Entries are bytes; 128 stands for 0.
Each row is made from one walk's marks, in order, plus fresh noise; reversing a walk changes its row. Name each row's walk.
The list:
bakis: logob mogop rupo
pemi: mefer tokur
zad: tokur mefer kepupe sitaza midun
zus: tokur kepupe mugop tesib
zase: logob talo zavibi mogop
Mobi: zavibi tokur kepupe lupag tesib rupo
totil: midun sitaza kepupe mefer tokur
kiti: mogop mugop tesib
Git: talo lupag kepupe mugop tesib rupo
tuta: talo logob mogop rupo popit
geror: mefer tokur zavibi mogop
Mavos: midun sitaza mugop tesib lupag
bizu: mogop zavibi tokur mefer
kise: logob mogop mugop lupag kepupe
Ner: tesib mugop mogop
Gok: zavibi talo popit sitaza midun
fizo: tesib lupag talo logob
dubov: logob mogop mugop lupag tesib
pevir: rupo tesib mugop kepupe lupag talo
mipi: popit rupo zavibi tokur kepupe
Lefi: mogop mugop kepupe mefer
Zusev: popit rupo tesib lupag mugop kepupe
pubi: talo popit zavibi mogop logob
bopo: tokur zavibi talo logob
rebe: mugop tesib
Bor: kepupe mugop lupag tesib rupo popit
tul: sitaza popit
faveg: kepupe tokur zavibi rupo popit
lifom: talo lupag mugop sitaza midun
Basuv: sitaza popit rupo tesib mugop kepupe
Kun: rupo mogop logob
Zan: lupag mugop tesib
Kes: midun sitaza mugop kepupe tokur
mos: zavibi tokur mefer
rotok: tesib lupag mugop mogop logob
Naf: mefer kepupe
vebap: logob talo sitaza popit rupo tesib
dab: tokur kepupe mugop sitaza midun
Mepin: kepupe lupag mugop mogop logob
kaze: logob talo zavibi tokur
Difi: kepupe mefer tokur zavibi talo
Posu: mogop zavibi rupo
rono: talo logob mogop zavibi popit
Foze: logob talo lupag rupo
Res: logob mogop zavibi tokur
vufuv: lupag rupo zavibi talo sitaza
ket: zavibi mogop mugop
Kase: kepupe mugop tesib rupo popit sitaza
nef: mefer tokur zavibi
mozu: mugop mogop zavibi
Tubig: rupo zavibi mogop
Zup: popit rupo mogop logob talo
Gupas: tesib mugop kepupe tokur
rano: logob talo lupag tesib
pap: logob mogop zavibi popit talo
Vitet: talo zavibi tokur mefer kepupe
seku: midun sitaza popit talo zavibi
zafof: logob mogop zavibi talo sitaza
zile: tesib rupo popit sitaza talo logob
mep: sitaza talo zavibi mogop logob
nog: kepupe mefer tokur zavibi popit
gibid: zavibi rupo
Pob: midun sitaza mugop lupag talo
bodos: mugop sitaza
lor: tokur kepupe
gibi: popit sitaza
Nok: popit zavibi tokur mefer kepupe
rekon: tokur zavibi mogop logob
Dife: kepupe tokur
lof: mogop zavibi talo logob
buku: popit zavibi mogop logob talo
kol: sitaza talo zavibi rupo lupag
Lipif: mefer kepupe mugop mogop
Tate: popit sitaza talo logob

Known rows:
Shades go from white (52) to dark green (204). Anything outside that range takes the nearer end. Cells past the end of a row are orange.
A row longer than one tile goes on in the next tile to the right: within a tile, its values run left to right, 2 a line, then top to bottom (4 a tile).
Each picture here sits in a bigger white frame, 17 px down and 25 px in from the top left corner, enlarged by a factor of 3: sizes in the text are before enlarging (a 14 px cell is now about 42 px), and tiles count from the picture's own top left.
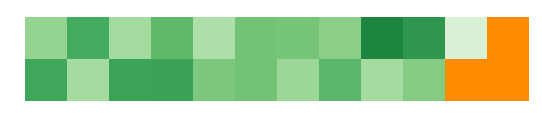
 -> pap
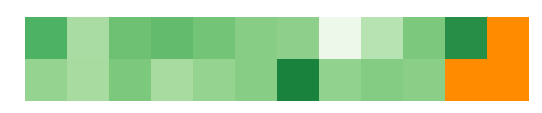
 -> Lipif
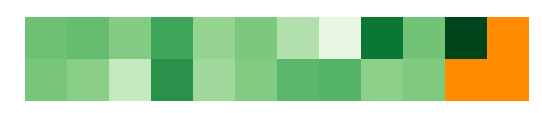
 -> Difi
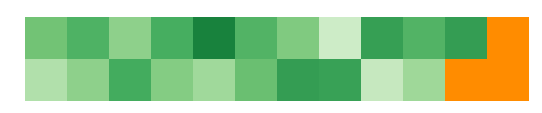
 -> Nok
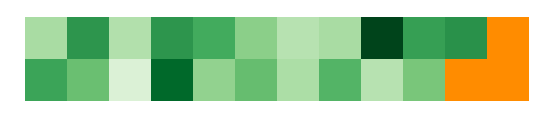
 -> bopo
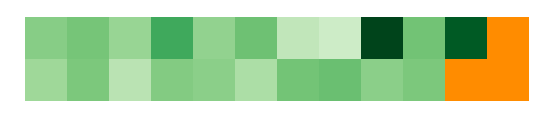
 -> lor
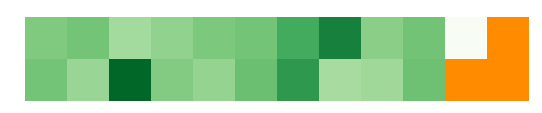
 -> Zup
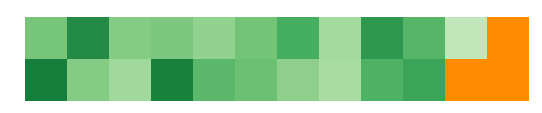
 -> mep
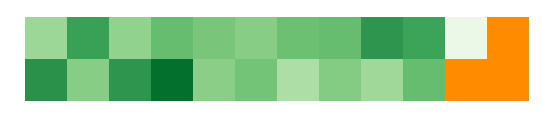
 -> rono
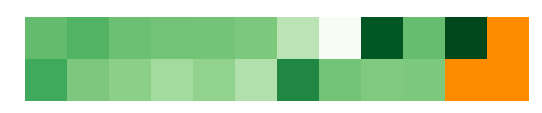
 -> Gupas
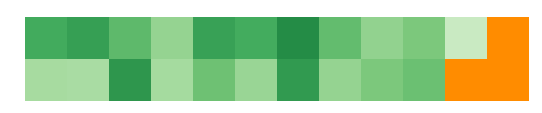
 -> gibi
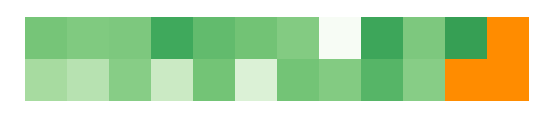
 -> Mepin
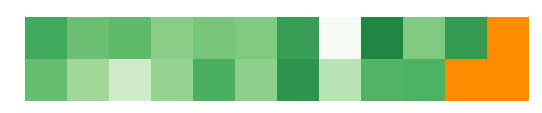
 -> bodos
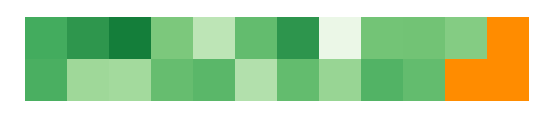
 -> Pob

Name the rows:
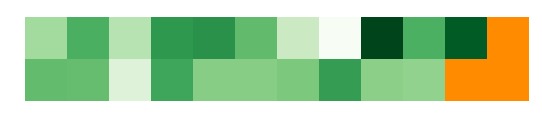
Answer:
Mobi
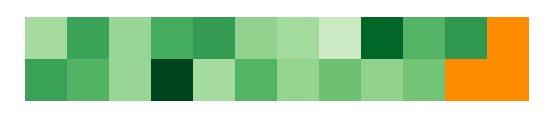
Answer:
Vitet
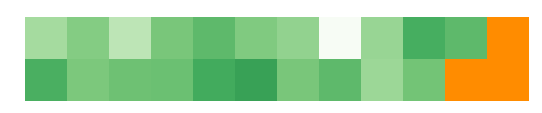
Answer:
ket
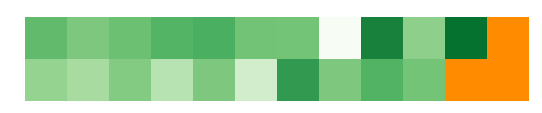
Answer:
Bor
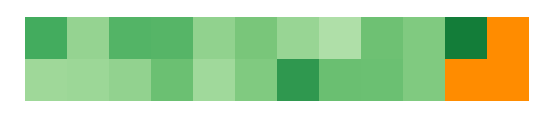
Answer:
Naf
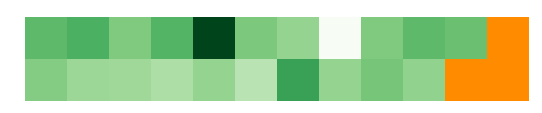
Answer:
Zan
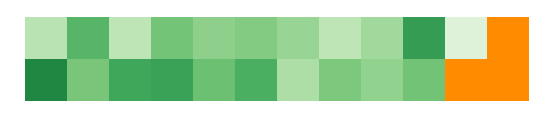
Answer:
lof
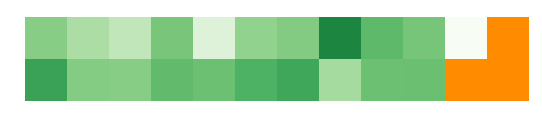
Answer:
Kun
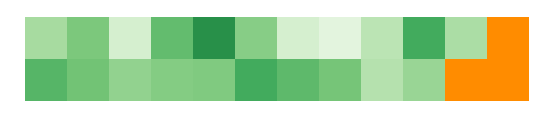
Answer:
bizu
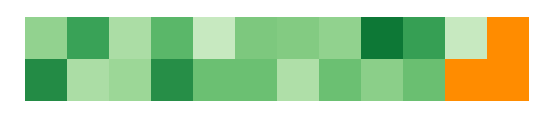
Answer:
zafof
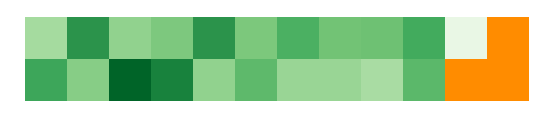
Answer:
pubi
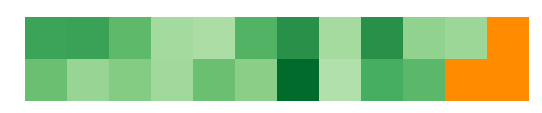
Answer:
Basuv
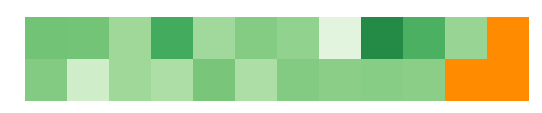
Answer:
kise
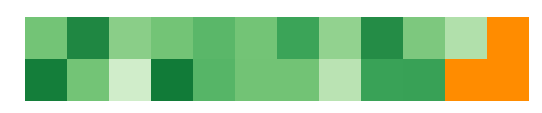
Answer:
kol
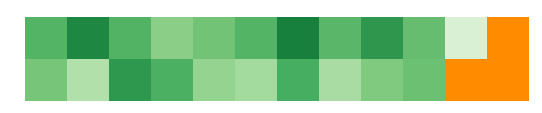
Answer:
Tate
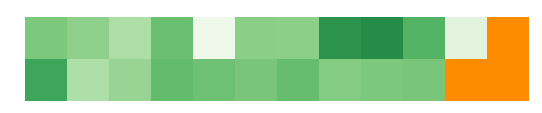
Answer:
bakis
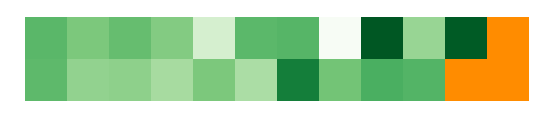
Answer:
Kase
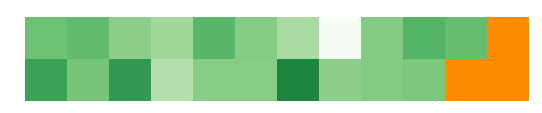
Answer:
Ner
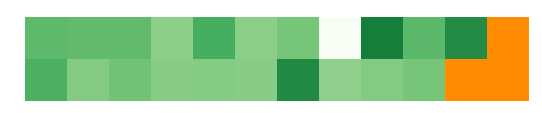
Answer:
rebe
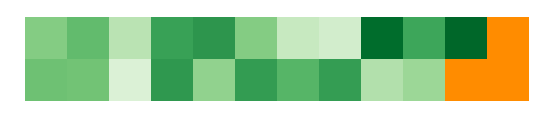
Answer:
mos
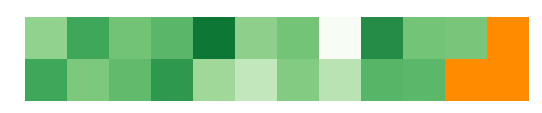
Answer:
Git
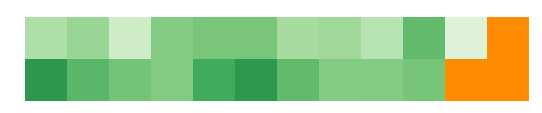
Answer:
Posu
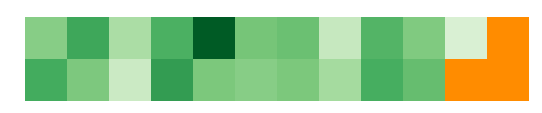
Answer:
vufuv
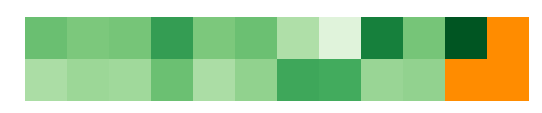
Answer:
nog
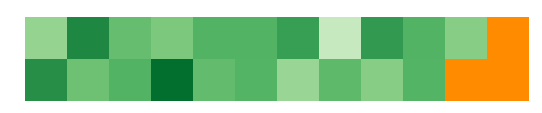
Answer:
Gok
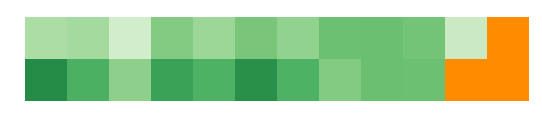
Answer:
Tubig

